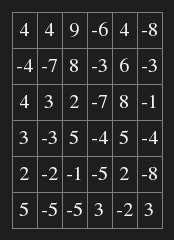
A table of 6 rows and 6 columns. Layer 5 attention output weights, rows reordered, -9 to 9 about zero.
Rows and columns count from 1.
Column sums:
14 -10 18 -22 23 -21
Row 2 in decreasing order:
8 6 -3 -3 -4 -7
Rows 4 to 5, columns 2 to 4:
-3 5 -4 / -2 -1 -5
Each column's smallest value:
-4 -7 -5 -7 -2 -8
